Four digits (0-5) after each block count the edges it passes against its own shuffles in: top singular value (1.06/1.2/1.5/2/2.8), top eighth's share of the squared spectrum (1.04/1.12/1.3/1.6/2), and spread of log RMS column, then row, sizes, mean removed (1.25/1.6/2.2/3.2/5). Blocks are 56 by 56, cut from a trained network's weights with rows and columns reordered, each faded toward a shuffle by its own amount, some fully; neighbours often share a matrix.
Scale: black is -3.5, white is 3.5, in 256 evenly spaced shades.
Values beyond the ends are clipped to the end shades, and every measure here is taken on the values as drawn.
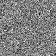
2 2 0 0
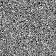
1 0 0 0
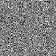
3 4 2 2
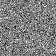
0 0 0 0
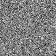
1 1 0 0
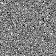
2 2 0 0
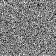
0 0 0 0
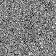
0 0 0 0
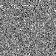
2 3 1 1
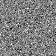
1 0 0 0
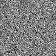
1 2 0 0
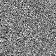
2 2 0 1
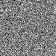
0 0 0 0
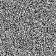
2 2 0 0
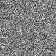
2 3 0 0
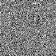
2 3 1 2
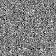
2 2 0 1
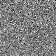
0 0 0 0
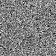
2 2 0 0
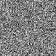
2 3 1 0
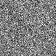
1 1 0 0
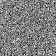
1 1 0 0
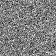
1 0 0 0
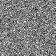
0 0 0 0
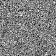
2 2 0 0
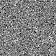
1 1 0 0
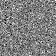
1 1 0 0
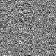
3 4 2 2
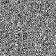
3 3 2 1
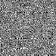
2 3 1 2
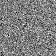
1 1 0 0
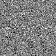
2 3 1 1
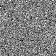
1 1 0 0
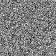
1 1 0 0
